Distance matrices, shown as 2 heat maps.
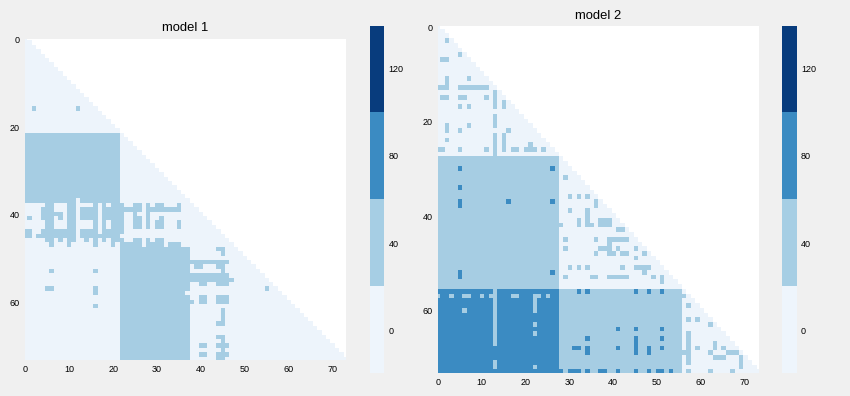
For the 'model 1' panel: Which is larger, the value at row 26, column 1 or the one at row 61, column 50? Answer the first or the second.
the first
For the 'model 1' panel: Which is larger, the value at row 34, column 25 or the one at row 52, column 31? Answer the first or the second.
the second
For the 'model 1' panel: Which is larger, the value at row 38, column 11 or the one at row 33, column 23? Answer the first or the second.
the first
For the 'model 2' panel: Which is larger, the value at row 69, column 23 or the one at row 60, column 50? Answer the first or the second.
the first
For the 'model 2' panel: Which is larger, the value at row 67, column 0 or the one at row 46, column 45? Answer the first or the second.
the first
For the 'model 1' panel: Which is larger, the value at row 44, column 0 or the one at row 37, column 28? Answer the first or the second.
the first
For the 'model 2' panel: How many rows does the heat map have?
74
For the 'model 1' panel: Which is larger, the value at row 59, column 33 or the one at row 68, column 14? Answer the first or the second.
the first
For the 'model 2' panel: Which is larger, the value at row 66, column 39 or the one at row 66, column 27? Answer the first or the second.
the second
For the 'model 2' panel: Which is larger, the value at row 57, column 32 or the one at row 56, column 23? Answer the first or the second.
the second
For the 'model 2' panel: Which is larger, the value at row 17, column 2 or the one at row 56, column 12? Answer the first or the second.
the second
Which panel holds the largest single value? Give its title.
model 2
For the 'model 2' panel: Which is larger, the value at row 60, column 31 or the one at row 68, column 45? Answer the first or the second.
the second
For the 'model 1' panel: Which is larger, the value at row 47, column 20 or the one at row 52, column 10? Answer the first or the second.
the first
